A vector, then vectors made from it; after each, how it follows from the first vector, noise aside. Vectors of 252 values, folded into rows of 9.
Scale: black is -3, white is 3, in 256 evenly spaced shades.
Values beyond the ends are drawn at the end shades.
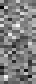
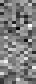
wrapped around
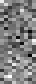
wrapped around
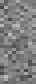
shrunk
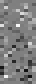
partly zeroed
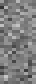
shrunk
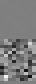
partly zeroed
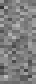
shrunk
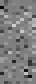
partly zeroed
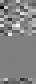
partly zeroed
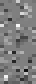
partly zeroed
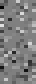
partly zeroed
